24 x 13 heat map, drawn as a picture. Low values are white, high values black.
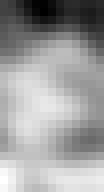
There is an overall slope up to the top. Overall the values sit about 40% of the way up the scale. There are no lone odd cells. There are no regular stripes.
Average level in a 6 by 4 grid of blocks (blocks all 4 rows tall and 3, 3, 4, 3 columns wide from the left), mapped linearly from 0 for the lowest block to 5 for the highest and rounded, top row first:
4555 | 3223 | 1012 | 1012 | 1123 | 0100
